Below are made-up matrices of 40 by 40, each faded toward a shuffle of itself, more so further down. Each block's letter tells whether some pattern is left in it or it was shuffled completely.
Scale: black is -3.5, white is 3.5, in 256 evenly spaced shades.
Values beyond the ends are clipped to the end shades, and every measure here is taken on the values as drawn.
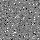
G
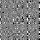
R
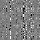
R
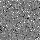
G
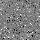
G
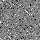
G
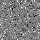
G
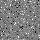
G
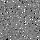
G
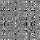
R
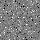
G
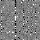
R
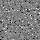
G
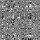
R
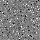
G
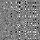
R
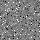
G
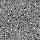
G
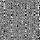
R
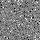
G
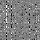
R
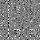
R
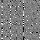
R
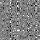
R
